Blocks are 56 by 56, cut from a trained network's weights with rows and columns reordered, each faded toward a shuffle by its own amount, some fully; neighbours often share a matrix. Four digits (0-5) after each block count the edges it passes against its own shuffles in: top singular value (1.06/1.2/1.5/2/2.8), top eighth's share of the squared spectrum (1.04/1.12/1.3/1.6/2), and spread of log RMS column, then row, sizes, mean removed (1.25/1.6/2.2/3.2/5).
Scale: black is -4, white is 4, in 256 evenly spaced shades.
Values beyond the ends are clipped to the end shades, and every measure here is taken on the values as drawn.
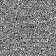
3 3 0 1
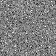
0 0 0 0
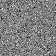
0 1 0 0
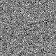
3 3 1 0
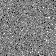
0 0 0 0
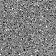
2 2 0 0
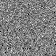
2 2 0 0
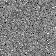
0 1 0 0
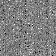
2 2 1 0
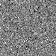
1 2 0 0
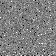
2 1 0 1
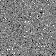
0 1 0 0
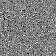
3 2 0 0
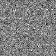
3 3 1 1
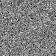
0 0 0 0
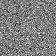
1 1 0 0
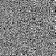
3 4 2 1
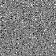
3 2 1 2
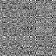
4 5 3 3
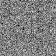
2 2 0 0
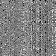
4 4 2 1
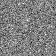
1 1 0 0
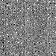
2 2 0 1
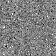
1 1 0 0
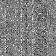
3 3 2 1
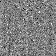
1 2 0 0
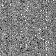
2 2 1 0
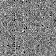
3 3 1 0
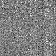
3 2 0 0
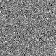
2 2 0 0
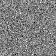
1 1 0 0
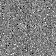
0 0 0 0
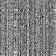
4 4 2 2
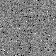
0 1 0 0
